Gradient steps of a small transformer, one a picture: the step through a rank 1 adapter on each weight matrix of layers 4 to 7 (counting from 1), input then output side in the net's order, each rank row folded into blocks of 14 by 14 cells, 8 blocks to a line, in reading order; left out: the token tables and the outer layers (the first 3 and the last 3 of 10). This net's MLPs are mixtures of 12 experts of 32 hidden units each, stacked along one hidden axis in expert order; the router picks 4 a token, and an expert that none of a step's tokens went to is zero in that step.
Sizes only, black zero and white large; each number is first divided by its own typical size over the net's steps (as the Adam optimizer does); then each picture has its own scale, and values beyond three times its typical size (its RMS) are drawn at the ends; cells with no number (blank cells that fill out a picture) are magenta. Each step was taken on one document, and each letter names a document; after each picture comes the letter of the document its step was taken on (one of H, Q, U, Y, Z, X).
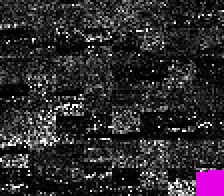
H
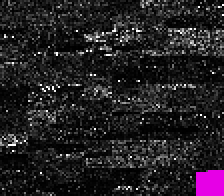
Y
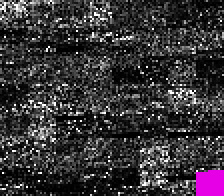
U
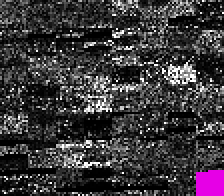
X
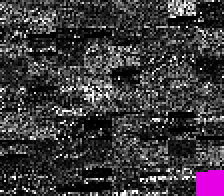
X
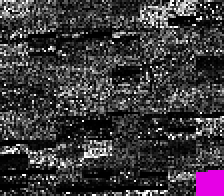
X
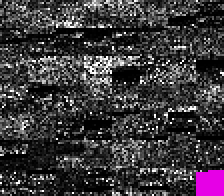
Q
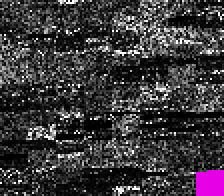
Q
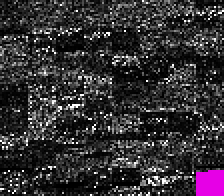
Y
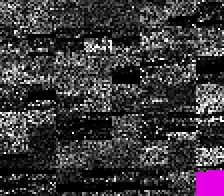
X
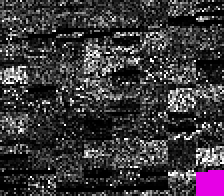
X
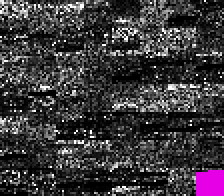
Q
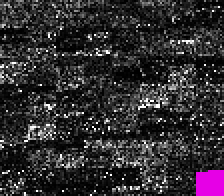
Y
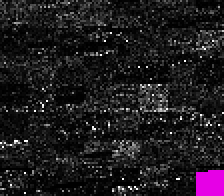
Y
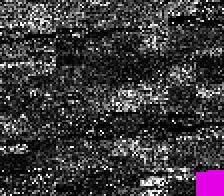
Q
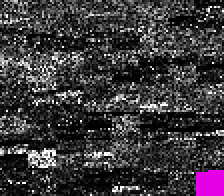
Q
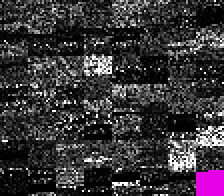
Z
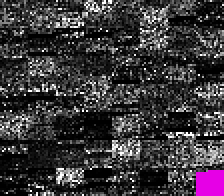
X
